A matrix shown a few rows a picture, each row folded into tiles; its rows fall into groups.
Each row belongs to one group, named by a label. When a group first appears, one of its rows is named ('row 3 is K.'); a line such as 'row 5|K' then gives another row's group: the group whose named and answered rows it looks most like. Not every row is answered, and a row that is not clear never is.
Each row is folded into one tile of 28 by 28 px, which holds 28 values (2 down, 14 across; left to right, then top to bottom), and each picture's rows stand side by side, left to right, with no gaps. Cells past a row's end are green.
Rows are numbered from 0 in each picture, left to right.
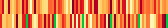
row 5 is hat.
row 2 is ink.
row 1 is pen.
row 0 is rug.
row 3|pen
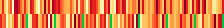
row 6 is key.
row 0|key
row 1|ink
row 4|pen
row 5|key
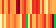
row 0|key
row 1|pen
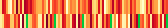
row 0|ink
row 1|ink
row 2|hat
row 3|hat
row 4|hat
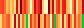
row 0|ink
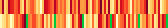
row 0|key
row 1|ink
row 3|key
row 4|pen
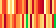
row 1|pen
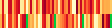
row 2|pen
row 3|hat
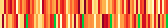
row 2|hat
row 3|hat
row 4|key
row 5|ink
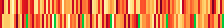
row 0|rug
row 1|ink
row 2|ink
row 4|pen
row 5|ink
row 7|key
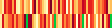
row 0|pen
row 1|pen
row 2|rug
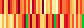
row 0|key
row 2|pen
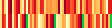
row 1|hat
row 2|key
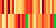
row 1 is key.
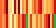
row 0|hat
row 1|pen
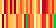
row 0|pen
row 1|key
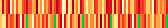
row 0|rug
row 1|rug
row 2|ink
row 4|rug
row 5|ink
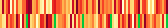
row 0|rug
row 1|rug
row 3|key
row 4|rug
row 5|ink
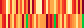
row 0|ink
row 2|rug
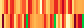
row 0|pen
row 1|rug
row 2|hat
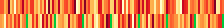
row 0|rug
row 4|rug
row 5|rug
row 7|key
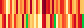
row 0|ink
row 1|key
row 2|hat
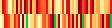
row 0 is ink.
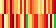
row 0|pen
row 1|ink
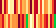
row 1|rug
